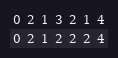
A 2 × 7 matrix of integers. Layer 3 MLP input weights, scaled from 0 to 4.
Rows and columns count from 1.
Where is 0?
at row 1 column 1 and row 2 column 1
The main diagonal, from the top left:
0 2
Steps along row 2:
up down up same same up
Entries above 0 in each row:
6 6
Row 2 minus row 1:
0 0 0 -1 0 1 0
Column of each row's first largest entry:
7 7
